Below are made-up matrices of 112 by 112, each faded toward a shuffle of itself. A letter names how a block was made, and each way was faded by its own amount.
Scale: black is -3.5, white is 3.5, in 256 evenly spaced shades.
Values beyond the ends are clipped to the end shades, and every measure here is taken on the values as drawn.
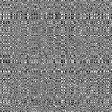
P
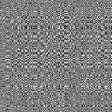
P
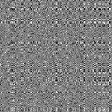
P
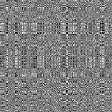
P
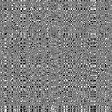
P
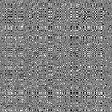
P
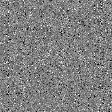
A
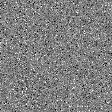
A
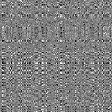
P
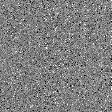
A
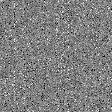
A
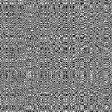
P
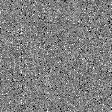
A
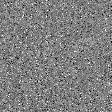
A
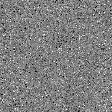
A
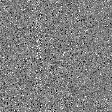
A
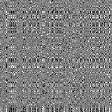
P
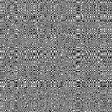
P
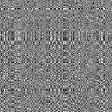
P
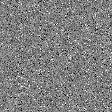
A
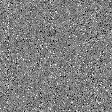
A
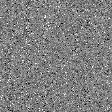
A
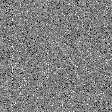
A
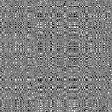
P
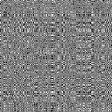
P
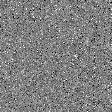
A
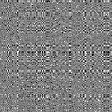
P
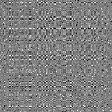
P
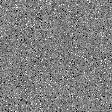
A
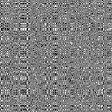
P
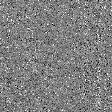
A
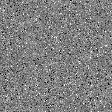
A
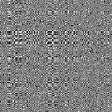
P
